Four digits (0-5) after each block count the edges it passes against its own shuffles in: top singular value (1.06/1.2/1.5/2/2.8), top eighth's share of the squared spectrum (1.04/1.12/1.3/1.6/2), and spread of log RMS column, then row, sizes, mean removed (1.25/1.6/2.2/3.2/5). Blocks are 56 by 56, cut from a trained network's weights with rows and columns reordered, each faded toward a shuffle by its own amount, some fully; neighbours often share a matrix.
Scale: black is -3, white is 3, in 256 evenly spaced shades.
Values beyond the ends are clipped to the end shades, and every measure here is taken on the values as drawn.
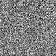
3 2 0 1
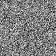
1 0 0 0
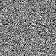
3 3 0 2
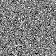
0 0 0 0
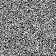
0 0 0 0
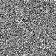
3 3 0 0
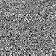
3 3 0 2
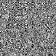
2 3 1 2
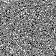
1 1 0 0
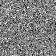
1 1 0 0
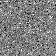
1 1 0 0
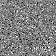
2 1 0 1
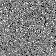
0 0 0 0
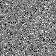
1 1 0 0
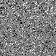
2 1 0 1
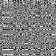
4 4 0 4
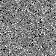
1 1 0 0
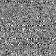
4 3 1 3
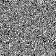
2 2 1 1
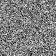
1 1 0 0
